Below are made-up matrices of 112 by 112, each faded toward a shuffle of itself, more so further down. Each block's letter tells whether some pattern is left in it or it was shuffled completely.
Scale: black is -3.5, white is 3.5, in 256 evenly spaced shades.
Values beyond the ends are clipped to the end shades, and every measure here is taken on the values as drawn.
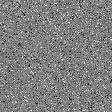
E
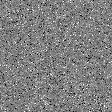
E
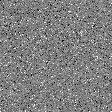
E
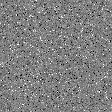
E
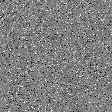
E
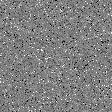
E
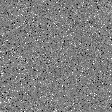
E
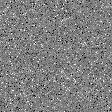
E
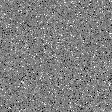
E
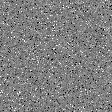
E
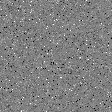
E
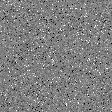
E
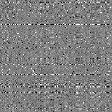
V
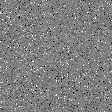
E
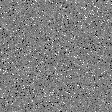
E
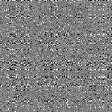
V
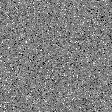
E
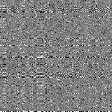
V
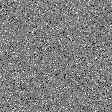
E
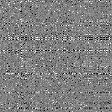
V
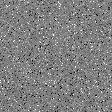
E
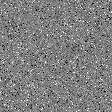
E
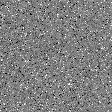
E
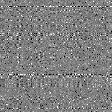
V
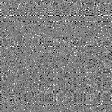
V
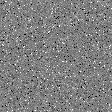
E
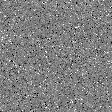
E
